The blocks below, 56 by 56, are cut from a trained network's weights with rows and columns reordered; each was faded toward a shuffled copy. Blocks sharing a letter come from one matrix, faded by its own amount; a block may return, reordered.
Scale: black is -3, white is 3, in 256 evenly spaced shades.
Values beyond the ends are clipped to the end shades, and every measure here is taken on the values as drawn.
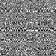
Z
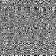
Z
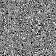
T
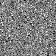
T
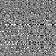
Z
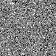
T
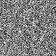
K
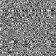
Z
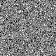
T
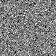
T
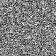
K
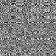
Z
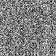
K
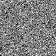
T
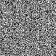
K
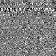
Z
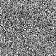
K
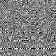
Z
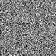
K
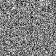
K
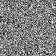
K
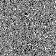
T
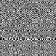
Z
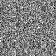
K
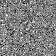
T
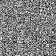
K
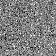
T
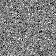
T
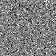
T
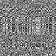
Z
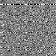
Z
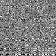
Z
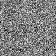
K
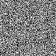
K
